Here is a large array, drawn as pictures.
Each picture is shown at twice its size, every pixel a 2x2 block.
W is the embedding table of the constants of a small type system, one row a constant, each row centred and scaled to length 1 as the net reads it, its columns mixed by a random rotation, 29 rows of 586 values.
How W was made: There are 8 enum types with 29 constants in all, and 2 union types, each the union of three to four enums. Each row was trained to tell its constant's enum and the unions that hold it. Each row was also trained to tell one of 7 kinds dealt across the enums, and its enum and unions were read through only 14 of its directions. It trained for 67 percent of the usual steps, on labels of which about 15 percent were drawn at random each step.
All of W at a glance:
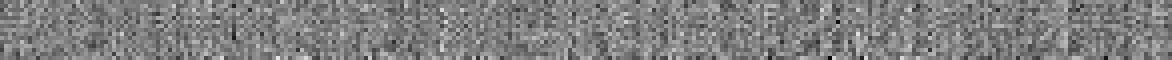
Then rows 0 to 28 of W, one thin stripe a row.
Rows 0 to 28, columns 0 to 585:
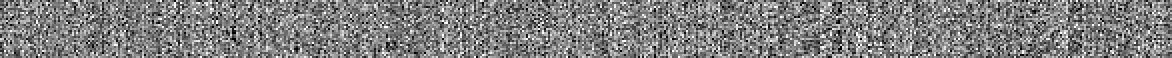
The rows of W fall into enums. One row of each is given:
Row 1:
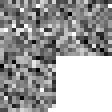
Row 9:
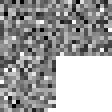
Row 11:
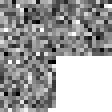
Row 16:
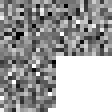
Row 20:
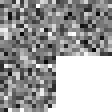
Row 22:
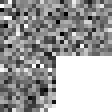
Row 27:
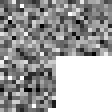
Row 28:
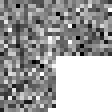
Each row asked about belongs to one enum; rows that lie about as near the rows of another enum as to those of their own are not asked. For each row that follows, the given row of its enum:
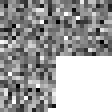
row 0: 27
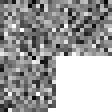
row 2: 9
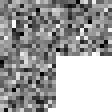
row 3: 20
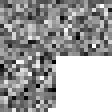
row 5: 1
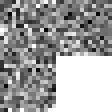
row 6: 20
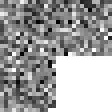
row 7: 11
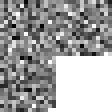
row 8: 27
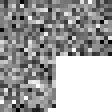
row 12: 27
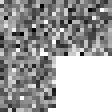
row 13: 9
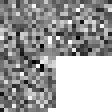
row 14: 28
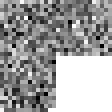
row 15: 11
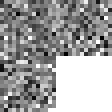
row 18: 20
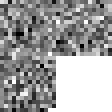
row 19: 28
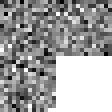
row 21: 1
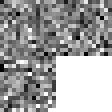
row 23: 20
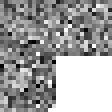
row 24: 1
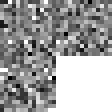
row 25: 22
